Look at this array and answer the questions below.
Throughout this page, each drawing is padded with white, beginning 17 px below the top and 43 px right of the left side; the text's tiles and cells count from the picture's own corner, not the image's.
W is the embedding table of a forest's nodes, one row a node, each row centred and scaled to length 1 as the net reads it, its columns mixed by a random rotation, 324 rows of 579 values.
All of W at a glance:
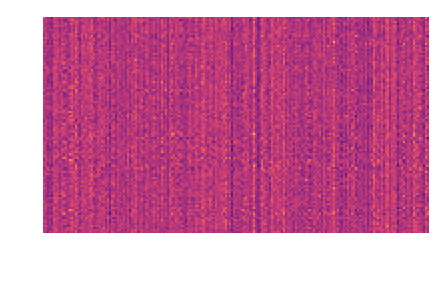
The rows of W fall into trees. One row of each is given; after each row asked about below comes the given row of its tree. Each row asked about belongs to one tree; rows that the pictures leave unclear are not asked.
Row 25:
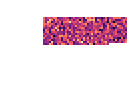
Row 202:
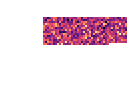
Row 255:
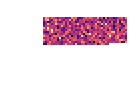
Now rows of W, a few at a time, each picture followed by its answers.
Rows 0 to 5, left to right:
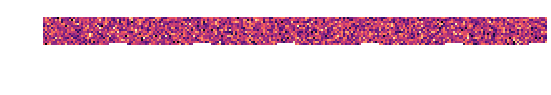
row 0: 255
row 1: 255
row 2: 25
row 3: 202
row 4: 202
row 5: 25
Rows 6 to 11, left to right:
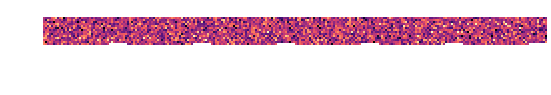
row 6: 202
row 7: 255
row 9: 255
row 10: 25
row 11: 255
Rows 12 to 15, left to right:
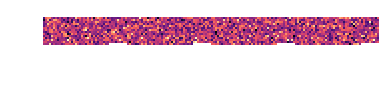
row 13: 202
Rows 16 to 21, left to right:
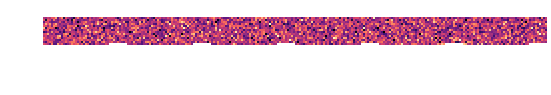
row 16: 202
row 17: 255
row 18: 255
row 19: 202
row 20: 255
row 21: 202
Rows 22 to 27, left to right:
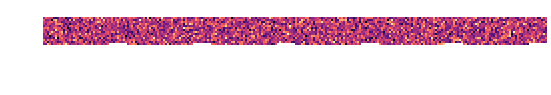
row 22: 255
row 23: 255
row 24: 202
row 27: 202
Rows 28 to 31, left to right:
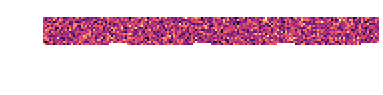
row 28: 202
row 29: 202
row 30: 255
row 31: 25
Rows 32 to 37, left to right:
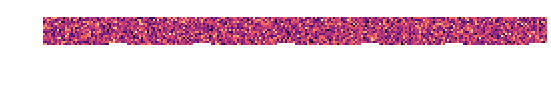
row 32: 202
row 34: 25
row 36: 25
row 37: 255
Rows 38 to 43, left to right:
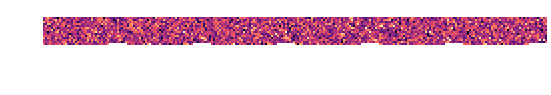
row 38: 255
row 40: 255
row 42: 202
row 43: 255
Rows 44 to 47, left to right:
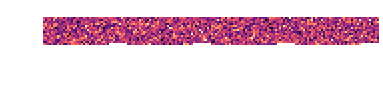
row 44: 202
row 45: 255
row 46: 202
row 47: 255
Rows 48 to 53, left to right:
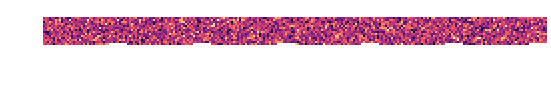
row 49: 255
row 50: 202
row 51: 202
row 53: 202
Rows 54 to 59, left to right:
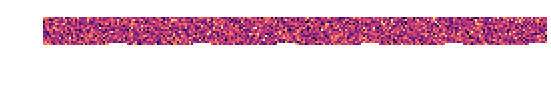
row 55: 25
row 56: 255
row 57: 202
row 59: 255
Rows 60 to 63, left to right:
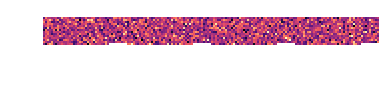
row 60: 25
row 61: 255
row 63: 255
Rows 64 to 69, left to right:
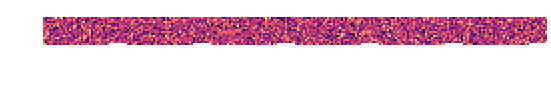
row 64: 202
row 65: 25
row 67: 255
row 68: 255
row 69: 25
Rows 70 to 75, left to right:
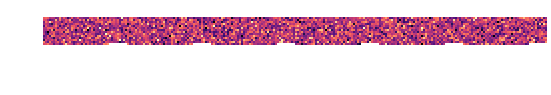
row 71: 255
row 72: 202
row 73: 202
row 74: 255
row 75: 202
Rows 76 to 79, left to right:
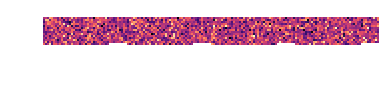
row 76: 255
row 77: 255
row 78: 202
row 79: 202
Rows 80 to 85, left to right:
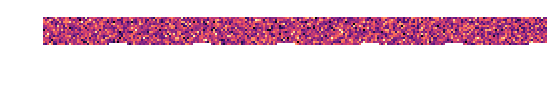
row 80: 25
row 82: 25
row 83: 202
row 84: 255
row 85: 202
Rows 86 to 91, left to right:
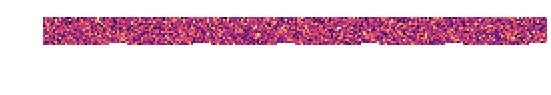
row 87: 25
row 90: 255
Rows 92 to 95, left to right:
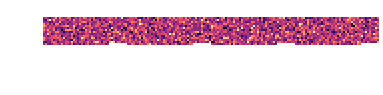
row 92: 202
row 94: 202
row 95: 255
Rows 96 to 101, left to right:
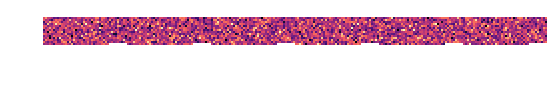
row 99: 255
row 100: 202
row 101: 255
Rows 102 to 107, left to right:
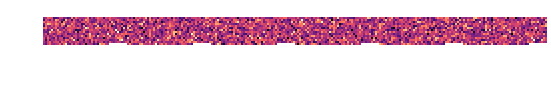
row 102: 255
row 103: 202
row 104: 25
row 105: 25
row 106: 202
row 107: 202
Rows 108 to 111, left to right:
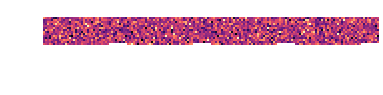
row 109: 255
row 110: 255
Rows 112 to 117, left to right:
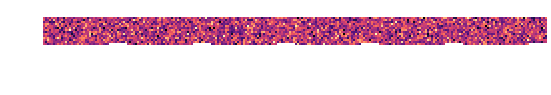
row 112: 202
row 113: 202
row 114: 25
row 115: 202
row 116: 202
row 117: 255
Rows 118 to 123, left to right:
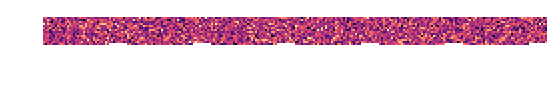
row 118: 25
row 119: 202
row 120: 25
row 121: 202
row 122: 255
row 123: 202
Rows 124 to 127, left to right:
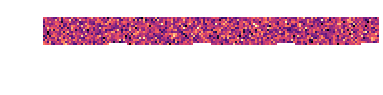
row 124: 255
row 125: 255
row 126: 255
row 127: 255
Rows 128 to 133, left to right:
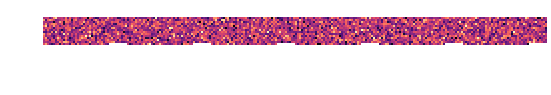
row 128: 202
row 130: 255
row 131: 25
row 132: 25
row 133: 202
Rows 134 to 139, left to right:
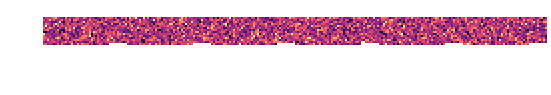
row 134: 202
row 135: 255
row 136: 202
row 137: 202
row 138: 255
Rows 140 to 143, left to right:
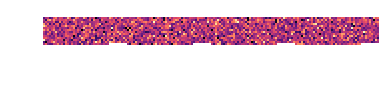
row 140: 202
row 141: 25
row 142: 25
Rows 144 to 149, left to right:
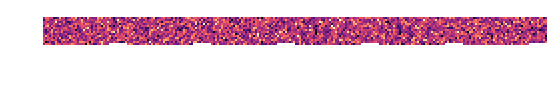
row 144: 255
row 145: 202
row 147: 25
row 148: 25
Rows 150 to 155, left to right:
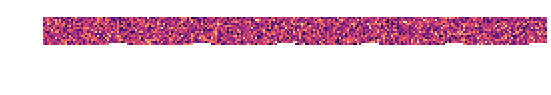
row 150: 255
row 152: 25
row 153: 25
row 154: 25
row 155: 202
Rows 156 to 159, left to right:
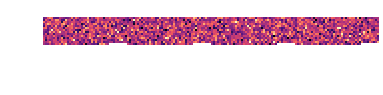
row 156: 255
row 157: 202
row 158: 25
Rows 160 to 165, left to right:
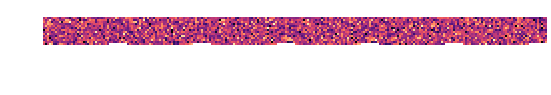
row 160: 25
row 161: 255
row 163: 255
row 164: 202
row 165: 255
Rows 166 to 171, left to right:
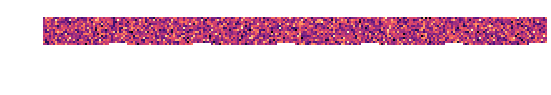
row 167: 255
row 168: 202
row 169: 25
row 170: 255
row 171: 255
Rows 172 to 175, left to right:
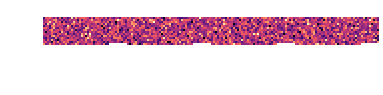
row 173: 25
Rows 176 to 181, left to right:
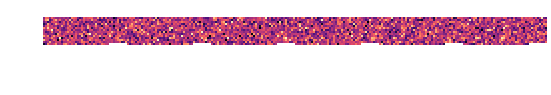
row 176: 255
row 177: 255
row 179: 255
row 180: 202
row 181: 202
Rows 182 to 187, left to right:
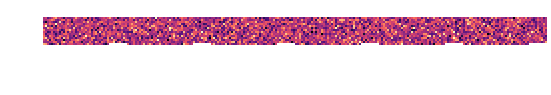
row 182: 202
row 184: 202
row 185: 25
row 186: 255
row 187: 255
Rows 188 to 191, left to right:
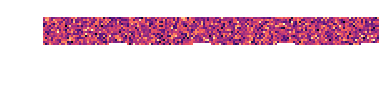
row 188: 255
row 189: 255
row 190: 25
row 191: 255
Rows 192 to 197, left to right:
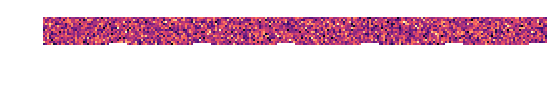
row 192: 25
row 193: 25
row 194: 255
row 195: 255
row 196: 25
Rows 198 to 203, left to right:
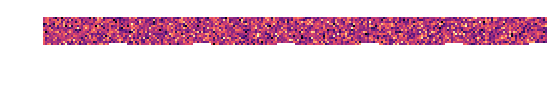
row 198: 255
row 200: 255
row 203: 202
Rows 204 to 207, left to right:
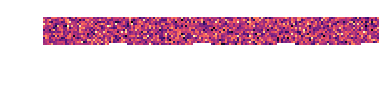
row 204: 25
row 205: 255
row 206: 25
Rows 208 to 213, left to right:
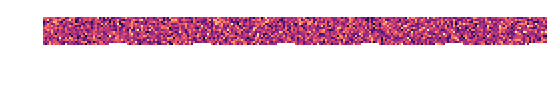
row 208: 255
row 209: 25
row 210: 255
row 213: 25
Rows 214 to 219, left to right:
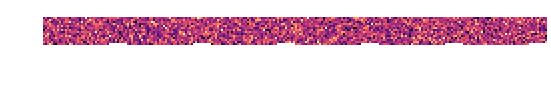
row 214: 25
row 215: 25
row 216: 25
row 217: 202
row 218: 25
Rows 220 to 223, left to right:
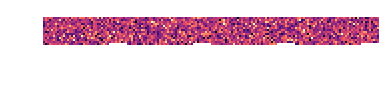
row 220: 255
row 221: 25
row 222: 255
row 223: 255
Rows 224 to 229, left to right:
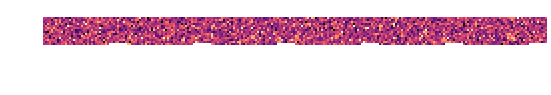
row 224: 255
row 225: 202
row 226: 202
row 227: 202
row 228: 202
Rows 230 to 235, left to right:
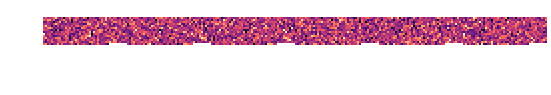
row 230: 202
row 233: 25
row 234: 202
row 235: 202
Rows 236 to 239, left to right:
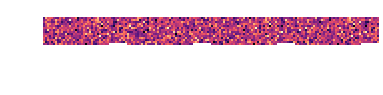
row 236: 255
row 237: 202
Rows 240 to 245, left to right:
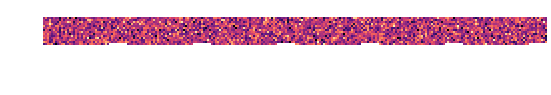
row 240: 25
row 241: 255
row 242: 255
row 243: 202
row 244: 202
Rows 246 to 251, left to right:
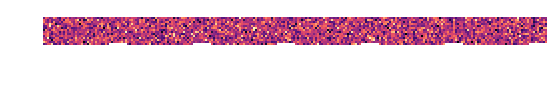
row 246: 25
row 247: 255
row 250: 255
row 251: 255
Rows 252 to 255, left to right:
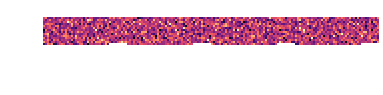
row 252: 25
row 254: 202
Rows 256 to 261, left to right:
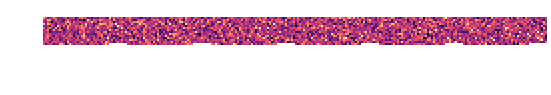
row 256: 25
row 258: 255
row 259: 255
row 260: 202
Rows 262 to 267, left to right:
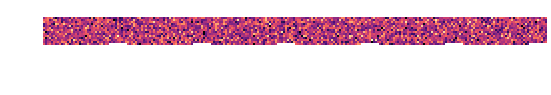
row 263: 25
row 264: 255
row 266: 25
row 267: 255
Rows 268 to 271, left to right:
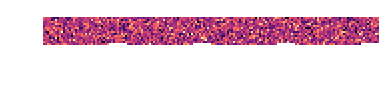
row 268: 255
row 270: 202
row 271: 202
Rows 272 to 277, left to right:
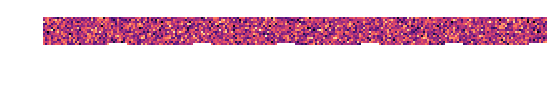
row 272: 255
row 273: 202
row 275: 202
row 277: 25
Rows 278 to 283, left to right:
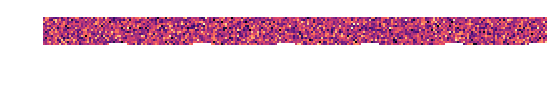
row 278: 255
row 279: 202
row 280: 202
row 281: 255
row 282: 255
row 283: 25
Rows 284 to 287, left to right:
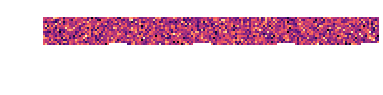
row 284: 202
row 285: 255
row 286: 255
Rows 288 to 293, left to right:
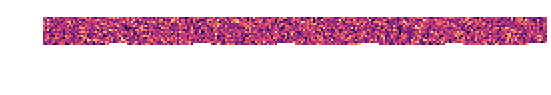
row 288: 25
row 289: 25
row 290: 25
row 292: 25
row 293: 255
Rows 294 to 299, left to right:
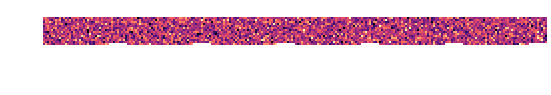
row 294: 255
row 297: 255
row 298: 202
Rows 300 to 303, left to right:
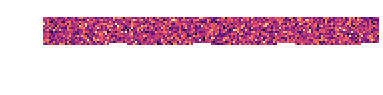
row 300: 25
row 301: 25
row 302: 202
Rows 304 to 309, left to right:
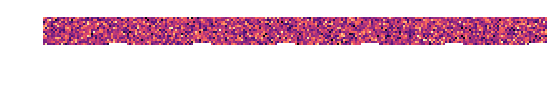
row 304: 202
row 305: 255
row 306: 255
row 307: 255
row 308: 25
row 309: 25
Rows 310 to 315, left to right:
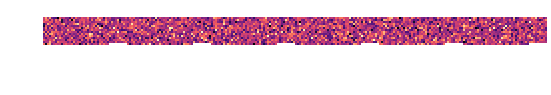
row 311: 255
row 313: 255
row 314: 202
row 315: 202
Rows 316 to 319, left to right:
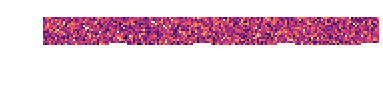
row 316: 255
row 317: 25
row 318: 255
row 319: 255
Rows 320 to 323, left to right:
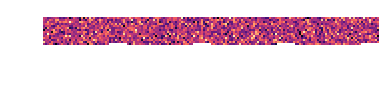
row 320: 25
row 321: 255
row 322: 202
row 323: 255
